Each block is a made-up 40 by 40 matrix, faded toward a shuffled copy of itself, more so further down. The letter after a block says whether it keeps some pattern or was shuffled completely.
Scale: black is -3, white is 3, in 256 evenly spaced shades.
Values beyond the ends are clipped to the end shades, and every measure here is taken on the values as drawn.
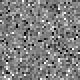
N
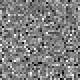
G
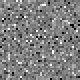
N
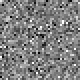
N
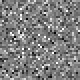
N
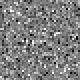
N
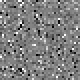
G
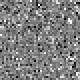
N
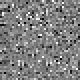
G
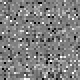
G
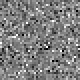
N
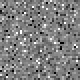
N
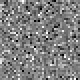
N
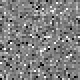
N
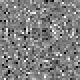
G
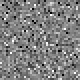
N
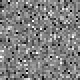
G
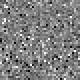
N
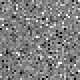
N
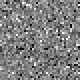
N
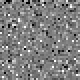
G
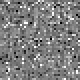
G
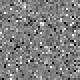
G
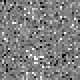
G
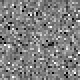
N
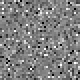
N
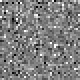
G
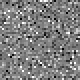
G
